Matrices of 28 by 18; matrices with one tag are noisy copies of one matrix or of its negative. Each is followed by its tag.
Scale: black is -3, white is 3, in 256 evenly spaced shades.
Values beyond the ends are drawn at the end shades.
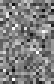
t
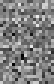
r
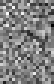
t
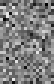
t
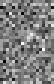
t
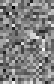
t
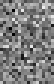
r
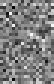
t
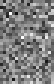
t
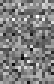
r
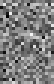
t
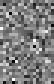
t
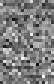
r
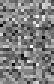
r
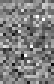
r
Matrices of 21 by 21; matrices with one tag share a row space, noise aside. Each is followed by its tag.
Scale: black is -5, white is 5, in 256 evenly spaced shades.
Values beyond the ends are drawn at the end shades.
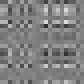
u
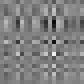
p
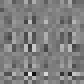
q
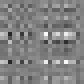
u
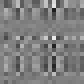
p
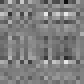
u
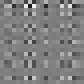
q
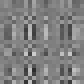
q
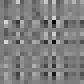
p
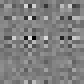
q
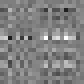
u
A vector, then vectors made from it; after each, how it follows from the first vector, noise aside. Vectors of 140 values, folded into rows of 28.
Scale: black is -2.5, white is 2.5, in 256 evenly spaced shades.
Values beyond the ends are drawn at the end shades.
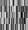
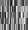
negated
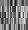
negated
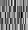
sign-scrambled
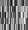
negated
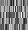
sign-scrambled
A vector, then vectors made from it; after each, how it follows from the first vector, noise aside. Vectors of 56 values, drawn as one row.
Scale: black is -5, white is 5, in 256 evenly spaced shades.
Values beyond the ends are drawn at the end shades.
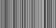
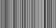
copied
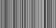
copied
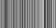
copied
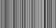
copied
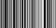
scaled up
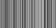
copied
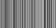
copied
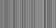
shrunk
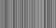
shrunk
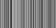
reversed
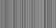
shrunk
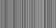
shrunk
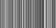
negated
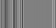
partly zeroed
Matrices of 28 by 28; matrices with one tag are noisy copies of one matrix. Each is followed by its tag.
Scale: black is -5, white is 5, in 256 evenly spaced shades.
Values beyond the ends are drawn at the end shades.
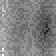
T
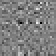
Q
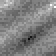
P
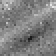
P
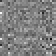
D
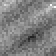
P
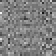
D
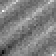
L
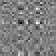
Q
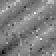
L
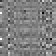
D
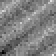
L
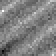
L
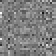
D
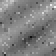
P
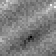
P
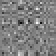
Q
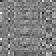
D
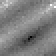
P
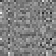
D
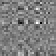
Q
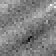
P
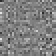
D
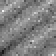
L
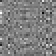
D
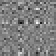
Q
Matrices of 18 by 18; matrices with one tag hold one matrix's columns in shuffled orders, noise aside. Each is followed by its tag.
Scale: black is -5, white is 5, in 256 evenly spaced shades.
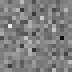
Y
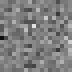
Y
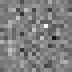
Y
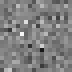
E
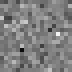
E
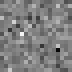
E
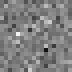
E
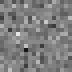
E
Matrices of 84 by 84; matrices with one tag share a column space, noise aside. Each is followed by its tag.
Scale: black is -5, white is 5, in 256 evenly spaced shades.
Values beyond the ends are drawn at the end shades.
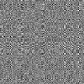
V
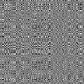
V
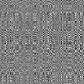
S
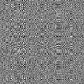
V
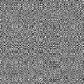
V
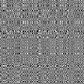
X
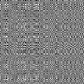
V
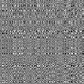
X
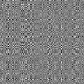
V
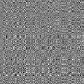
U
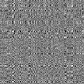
X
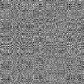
V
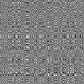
U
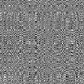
S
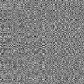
V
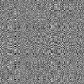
V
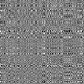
X
